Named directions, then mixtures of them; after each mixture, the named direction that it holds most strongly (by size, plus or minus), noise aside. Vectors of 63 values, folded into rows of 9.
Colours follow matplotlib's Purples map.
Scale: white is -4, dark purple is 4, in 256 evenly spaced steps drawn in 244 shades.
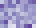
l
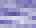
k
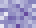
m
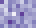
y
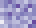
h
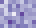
y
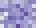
m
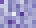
y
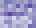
h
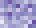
h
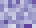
l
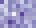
y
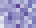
m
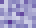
y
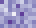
y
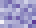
h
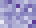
h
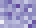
h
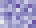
h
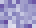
l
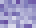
l
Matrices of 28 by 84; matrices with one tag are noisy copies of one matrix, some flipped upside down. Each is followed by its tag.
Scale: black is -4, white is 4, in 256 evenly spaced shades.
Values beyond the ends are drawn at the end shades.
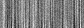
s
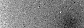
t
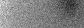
t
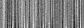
s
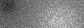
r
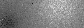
r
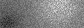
r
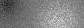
r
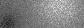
r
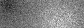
r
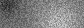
r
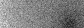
t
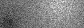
r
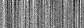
s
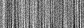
s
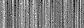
s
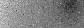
t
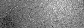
r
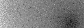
t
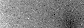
t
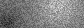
r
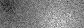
r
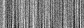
s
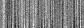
s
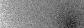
t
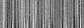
s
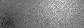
r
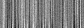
s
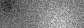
r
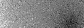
t
